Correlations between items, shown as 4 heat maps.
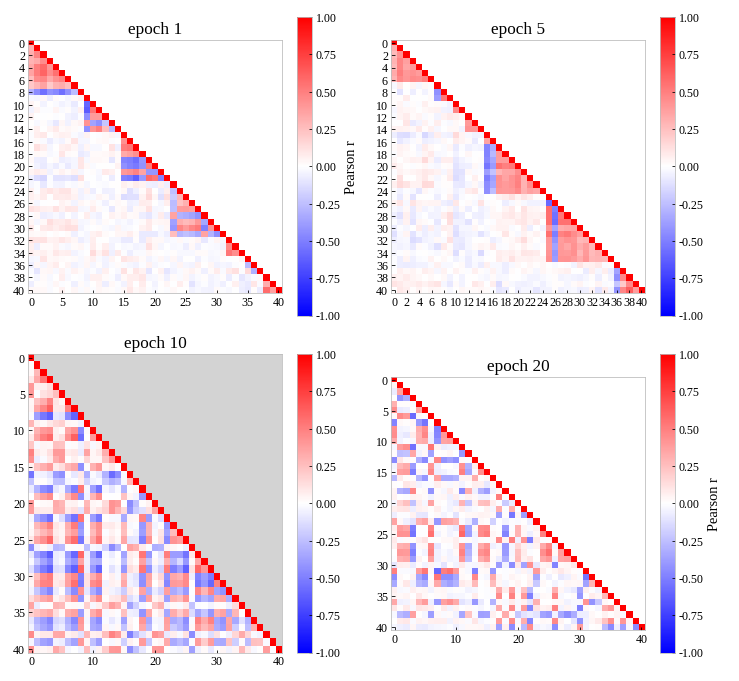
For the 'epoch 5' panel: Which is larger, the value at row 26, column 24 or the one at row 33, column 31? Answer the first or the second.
the second
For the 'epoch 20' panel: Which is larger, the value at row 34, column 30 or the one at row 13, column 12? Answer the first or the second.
the second
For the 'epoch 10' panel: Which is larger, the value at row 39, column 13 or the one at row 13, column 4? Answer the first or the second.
the second
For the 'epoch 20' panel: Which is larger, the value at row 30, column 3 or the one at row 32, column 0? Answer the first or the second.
the first
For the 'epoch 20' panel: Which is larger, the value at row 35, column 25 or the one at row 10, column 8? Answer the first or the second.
the second
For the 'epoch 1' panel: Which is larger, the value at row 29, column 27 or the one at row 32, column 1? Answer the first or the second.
the first
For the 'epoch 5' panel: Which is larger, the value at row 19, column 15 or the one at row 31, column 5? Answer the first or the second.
the second
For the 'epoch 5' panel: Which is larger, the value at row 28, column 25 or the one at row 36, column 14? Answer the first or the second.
the first
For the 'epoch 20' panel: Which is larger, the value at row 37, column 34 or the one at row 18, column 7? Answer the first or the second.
the first
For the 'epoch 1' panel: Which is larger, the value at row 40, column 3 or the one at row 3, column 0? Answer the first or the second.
the second
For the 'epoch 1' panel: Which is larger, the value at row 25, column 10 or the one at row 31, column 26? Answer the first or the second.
the first
